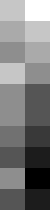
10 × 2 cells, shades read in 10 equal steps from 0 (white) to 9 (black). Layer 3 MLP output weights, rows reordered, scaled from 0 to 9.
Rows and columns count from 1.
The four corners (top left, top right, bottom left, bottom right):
2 0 6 8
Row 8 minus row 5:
2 2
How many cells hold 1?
0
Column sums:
40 53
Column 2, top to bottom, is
0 2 3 4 6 6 7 8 9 8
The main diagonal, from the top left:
2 2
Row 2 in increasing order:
2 3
